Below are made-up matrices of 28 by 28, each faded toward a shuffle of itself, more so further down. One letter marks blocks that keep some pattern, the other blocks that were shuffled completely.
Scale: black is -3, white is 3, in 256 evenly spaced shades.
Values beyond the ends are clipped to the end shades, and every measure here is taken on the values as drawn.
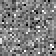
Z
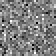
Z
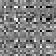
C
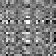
C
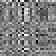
C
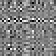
C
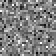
Z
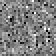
Z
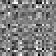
C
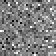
Z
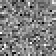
Z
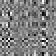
C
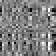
C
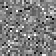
Z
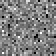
Z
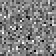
Z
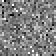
Z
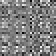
C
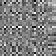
C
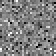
Z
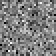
Z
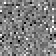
Z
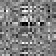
C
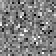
Z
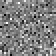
Z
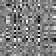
C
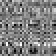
C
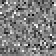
Z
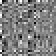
C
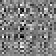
C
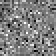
Z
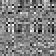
C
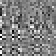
C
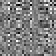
C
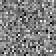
Z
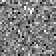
Z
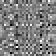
C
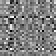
C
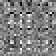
C
